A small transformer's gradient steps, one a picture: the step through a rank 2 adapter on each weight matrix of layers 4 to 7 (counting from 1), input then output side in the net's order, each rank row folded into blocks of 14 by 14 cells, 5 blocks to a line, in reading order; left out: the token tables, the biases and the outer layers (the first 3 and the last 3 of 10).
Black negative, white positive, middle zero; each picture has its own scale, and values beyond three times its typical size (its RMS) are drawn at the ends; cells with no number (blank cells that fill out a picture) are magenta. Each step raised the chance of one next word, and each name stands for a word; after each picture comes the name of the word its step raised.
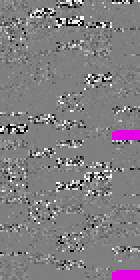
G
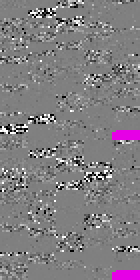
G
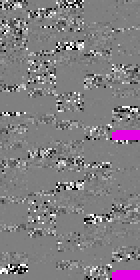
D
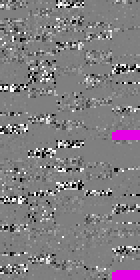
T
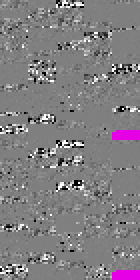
T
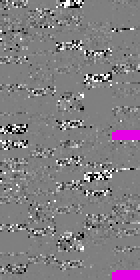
G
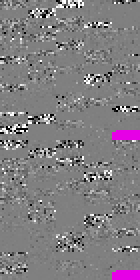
G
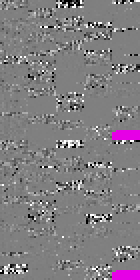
D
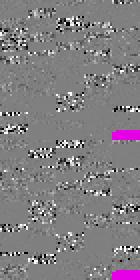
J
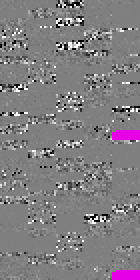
J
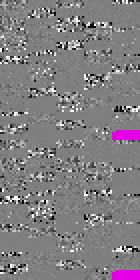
J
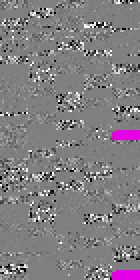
D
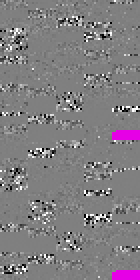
J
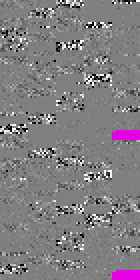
G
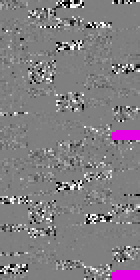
D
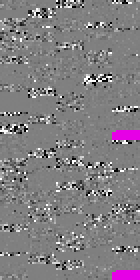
G
